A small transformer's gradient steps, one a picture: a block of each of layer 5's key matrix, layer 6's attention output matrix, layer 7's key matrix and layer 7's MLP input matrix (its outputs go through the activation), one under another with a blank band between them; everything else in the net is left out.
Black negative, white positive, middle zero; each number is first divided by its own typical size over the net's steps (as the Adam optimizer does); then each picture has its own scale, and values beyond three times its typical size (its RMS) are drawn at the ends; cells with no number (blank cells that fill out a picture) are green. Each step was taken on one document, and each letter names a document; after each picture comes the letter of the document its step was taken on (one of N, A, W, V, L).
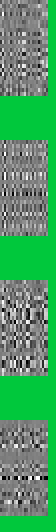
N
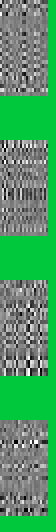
N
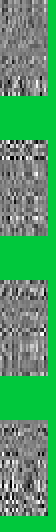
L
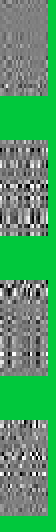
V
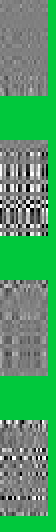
V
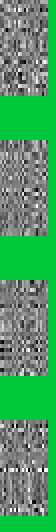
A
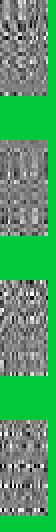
L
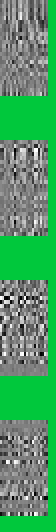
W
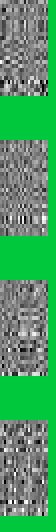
A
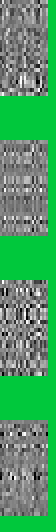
N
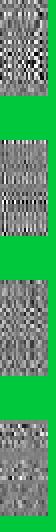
N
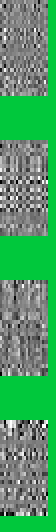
V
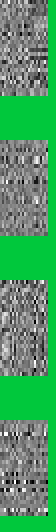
A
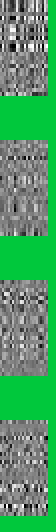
W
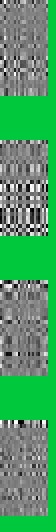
V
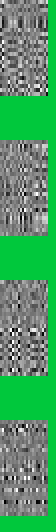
A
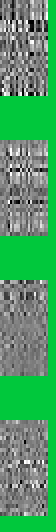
W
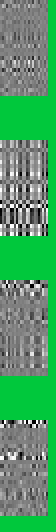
V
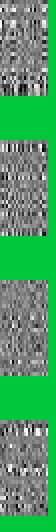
A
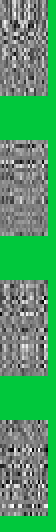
W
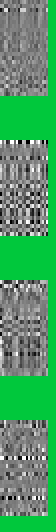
V
